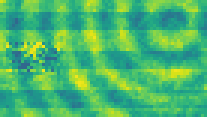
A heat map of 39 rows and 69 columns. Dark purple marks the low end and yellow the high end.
Stripes: horizontal, repeating 3 times. Roughest part: middle left. Grain: blotchy. Histogram: bell-shaped. Average level on the scale: 70%. Odd patch: rougher, in the middle left. Rings: centred on the top right.
